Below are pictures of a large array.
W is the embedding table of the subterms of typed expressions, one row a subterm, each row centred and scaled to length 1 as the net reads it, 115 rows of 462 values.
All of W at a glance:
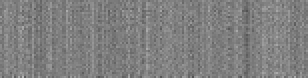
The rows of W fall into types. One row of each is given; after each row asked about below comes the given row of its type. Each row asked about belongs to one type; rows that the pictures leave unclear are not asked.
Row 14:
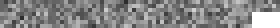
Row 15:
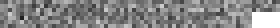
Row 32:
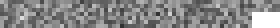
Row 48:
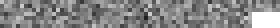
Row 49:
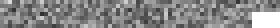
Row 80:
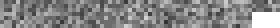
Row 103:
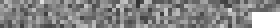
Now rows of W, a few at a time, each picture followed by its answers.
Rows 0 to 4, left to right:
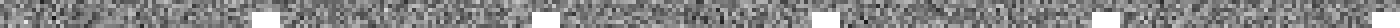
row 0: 48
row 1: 14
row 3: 15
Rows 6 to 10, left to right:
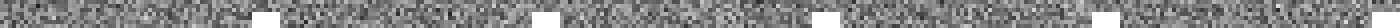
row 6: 80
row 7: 49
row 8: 103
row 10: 48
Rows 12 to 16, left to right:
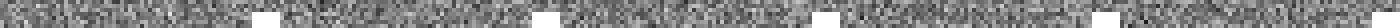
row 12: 14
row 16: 15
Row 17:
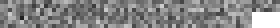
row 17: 15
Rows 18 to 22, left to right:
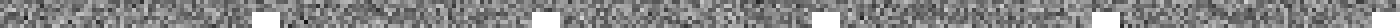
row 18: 103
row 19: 15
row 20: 103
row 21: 15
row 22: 15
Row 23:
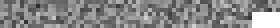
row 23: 80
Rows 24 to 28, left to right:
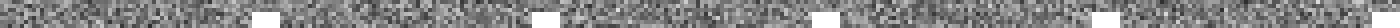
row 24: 32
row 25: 103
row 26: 49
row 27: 15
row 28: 14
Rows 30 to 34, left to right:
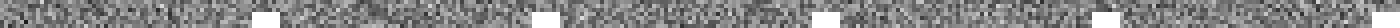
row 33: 103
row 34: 49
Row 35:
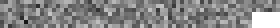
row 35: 15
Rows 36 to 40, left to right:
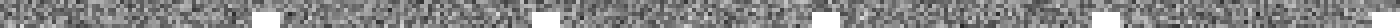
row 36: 48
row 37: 103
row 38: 80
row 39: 32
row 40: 49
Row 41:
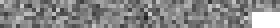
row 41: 48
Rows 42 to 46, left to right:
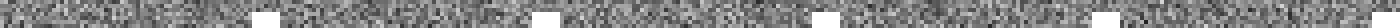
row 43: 32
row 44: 103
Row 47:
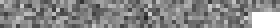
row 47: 48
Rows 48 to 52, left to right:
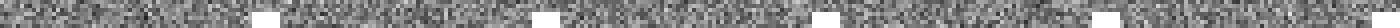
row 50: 14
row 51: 32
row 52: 14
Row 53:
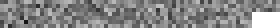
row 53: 15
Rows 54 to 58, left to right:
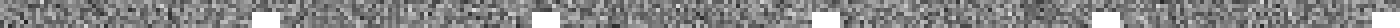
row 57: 32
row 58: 14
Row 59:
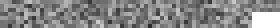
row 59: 32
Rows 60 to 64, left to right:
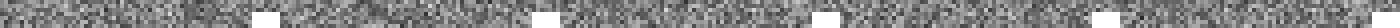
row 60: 32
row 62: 14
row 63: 48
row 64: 14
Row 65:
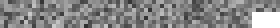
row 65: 32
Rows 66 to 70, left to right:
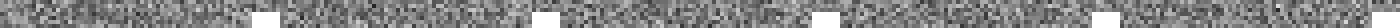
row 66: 15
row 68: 32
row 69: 32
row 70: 48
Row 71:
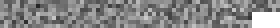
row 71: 80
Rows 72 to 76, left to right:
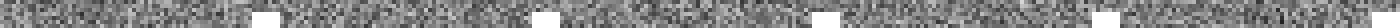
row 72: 80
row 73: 48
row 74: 103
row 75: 49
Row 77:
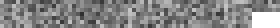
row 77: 80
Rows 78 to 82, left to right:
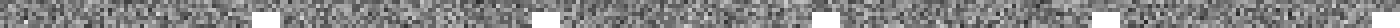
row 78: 14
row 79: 103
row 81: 32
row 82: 49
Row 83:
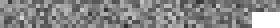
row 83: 103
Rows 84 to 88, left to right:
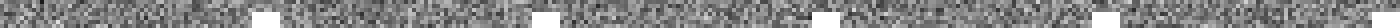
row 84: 32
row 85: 80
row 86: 80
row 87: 80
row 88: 49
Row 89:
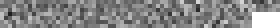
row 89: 80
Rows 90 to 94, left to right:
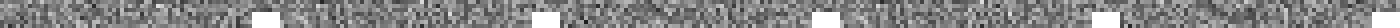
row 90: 103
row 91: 14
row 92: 15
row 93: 14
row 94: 15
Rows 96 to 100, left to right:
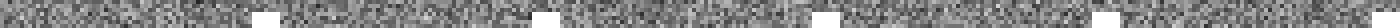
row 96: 103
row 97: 80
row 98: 80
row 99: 48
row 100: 32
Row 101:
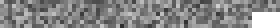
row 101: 80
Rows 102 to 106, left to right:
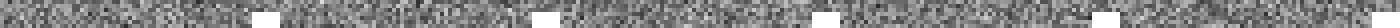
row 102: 103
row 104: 80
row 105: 80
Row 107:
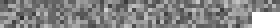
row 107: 14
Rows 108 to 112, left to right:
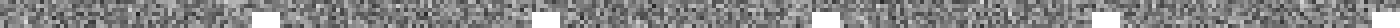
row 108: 32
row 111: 14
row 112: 49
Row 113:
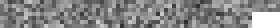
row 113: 32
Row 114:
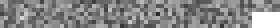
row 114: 32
